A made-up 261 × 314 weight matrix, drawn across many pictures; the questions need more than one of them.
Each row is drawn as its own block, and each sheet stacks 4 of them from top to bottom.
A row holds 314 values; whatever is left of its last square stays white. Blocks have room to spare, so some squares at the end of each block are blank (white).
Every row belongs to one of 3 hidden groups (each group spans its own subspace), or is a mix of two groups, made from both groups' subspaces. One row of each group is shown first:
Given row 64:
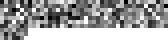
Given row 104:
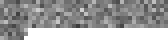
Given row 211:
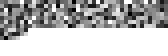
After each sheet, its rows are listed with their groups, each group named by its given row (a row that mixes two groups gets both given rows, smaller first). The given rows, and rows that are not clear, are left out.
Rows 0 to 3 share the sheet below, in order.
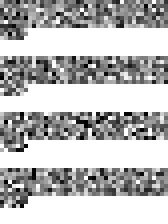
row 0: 104
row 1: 211
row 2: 211
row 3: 211
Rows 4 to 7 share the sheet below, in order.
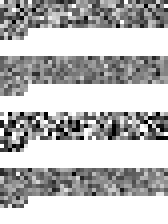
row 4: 64
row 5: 211
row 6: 64
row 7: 64
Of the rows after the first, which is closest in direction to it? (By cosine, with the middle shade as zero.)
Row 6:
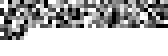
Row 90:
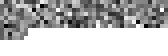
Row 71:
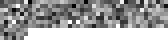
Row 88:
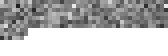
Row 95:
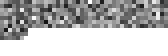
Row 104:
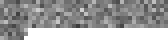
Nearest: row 71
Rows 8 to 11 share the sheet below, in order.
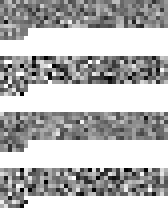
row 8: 104
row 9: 211
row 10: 64 and 104
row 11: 211
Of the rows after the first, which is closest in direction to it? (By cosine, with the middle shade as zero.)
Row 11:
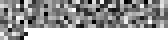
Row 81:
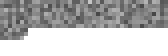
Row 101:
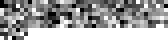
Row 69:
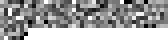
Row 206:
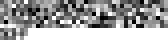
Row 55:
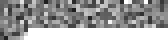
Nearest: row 69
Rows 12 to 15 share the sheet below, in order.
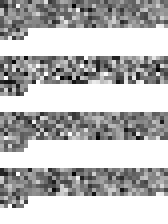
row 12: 64
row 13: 104
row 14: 104
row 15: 64
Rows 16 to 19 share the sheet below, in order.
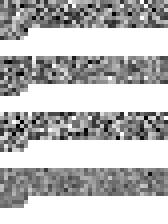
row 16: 64 and 104
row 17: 211
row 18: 64
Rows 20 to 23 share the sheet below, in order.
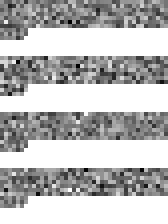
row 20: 104
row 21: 64 and 104
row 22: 64 and 104
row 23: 104
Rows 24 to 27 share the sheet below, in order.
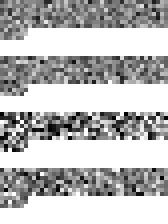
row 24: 211
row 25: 64 and 104
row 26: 64
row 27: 104
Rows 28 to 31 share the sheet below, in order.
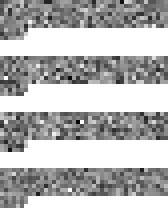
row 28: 211
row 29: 104
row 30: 64 and 104
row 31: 104
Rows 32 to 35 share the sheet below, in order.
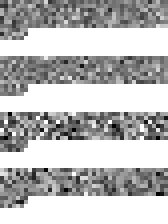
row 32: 64
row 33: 104 and 211
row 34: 64 and 104
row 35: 64 and 211
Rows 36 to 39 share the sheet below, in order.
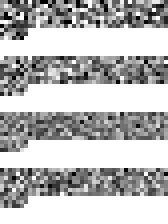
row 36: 104 and 211
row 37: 64
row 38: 104 and 211
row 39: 64
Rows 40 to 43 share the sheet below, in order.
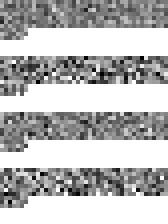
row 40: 211
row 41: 104
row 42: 211
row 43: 104
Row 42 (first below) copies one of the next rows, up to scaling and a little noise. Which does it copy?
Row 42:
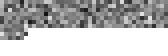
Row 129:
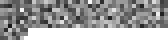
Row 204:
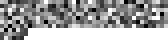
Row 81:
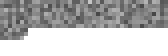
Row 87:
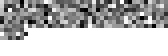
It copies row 87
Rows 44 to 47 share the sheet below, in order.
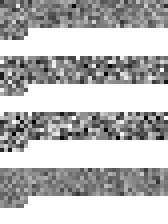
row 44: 64
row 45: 211
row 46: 64
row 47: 104 and 211
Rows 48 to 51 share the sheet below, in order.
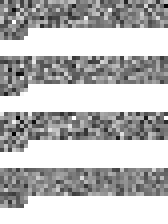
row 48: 64
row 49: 211
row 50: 64
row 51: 104
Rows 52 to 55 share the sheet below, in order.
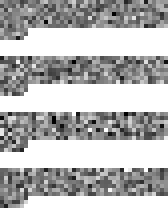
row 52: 104 and 211
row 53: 64
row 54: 211
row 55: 211
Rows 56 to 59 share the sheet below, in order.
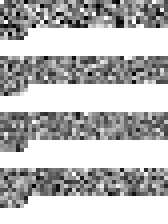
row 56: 104
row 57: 211
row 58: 104
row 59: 104
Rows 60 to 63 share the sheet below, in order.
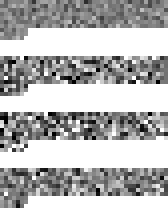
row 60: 104
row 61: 104 and 211
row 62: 64
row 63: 104
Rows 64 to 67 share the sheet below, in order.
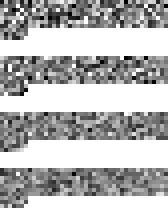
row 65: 211
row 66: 211
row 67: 64
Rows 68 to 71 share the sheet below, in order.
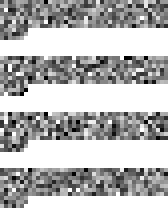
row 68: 64 and 211
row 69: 211
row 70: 64
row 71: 64 and 104
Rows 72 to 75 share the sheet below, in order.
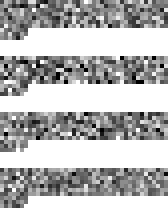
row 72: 104
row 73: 104
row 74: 104
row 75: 64
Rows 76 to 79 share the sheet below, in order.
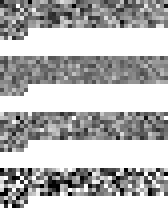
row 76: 64
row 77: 64
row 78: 64
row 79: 64
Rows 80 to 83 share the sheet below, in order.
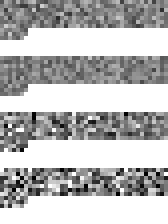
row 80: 104
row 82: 211
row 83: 64
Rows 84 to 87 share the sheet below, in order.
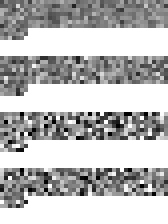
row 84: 64
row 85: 104
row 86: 211
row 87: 211
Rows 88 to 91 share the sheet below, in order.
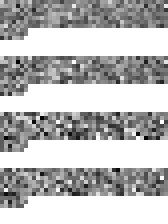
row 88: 64
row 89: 64
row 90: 104
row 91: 104
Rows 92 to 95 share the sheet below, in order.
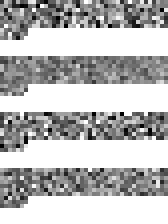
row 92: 104
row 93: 64
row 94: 211
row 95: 211
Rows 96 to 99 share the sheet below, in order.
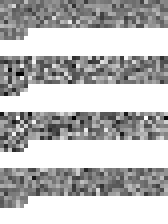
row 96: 104
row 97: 211
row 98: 64
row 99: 104
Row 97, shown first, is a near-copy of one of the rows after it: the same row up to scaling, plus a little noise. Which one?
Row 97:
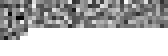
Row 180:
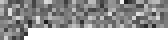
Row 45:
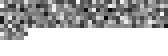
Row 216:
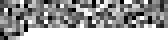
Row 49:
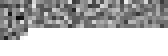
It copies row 49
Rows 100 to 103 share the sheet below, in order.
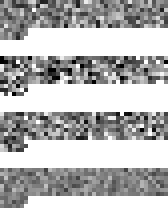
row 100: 104
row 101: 64
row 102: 104 and 211
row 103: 64
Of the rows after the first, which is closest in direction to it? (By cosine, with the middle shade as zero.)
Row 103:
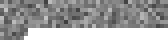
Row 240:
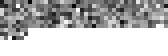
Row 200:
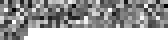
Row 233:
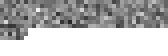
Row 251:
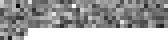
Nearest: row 200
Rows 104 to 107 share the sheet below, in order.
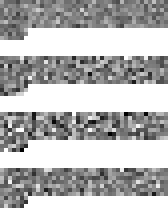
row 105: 211
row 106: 211
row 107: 211
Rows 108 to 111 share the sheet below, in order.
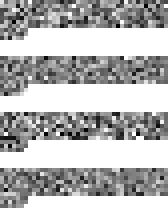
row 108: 64
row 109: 211
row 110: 104
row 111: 104
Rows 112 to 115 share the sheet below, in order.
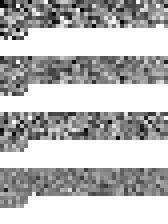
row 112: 64
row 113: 64
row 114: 64
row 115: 104
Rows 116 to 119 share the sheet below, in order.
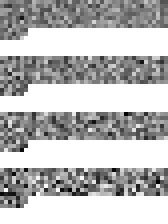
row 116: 211
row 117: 211
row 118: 211
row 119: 104
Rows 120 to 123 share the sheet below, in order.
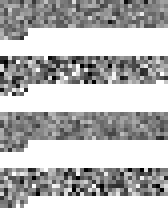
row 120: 211
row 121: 64
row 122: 64
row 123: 104
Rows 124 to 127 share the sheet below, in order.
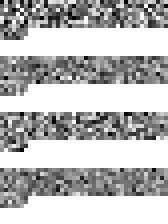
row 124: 64
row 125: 104
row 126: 211
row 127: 104
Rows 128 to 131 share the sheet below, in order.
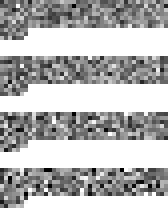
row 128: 64
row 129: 211
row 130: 211
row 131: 211
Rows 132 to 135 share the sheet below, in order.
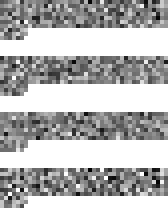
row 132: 211
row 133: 64
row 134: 104
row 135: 211
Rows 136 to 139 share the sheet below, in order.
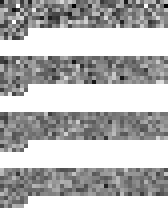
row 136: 64
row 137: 64
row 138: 64
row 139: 64 and 211
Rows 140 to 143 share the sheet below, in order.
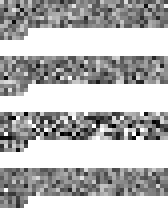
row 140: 64
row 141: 104
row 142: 104
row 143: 104
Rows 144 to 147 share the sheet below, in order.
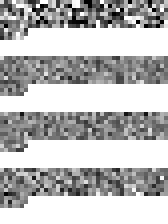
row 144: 104
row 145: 104
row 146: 211
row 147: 104
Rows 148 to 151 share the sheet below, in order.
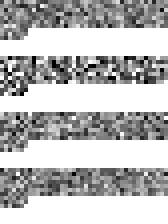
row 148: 104
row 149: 211
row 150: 64
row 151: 64
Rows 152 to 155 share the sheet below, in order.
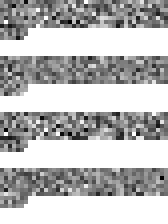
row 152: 104
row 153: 211
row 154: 104
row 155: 104
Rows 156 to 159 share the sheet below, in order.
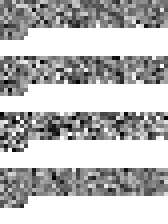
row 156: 104
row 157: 104
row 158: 64
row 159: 211
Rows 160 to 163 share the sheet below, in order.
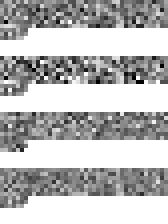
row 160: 104
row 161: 104
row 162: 104 and 211
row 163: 104 and 211
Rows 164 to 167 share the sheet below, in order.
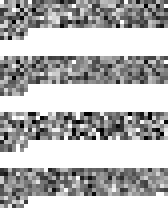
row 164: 64
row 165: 64
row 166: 104
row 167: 64
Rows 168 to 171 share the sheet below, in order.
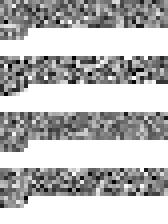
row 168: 104
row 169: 211
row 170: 64
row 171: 104
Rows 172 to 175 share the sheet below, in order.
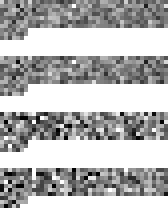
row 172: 64
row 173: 64
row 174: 104
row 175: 211
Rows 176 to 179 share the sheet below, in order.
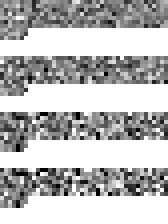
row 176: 104 and 211
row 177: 211
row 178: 104
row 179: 104
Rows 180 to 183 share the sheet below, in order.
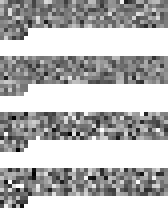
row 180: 211
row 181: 104
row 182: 104
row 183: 211
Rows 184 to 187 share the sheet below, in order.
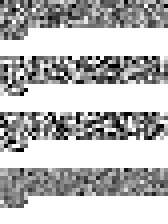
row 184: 64
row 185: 211
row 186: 211
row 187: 64 and 211
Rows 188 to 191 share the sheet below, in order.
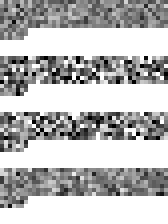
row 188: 64
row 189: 104
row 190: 104
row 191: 64
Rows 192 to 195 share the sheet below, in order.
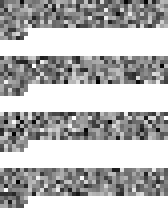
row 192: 211
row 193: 104
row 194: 64
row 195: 104
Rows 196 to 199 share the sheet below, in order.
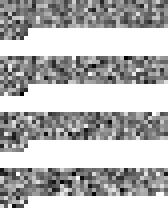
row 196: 211
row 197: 211
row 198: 64 and 104
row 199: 64
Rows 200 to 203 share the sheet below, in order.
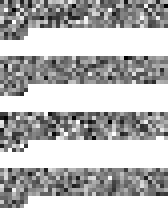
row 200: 64
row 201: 211
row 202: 64
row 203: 64
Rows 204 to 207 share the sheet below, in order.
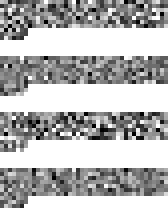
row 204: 211
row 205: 211
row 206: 104
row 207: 211
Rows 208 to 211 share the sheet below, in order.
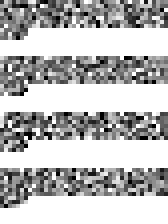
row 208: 104
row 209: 211
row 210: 211
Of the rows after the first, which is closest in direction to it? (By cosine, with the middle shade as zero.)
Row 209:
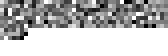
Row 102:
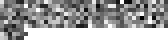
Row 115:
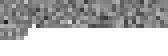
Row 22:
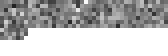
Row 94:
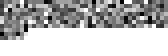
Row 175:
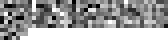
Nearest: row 102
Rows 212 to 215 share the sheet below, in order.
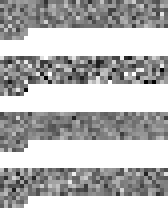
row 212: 211
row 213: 104 and 211
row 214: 64
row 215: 64
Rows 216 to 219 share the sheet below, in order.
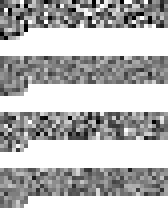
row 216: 211
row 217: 211
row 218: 104 and 211
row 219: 104
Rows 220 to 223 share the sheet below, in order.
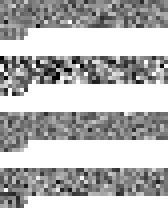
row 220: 104
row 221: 64 and 104
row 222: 211
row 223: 104
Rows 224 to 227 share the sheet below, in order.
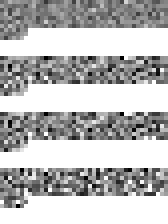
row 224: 211
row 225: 211
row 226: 211
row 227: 211
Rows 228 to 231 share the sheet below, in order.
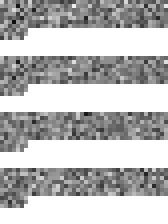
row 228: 64
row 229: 64
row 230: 104
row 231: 104
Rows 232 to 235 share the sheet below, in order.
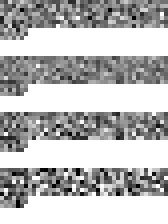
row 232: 64 and 211
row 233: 104
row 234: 104
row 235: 104
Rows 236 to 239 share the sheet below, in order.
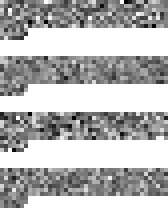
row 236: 211
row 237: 64
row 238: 64
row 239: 64
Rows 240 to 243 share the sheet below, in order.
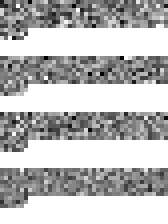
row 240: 64
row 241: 211
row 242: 64
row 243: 211
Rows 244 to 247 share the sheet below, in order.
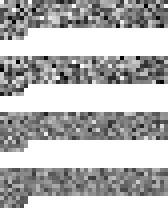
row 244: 64
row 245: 64 and 211
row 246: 211
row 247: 211
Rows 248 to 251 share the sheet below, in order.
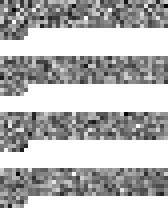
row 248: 64
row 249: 211
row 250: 211
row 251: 64
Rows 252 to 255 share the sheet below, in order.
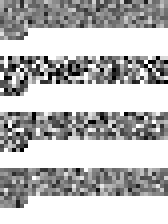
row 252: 211
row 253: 64
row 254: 211
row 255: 104
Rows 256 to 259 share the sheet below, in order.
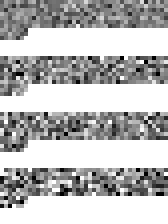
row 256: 104
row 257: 64 and 211
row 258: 64
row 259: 64
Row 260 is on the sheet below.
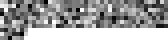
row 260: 64 and 104
